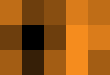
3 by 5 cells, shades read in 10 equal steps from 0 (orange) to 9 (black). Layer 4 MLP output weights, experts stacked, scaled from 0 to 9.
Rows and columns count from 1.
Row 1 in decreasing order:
5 4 2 2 1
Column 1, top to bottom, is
2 5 3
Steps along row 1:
up down down up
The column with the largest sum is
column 2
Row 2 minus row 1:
3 4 1 -1 -1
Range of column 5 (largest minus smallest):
2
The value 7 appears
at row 3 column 2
